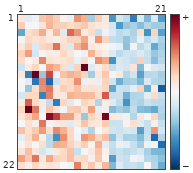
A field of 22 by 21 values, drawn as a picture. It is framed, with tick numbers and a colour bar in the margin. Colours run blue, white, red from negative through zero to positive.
Seam: vertical, 60% of the way across, the left part higher. Odd patch: rougher, in the middle left. Stripes: none. Roughest part: middle left.
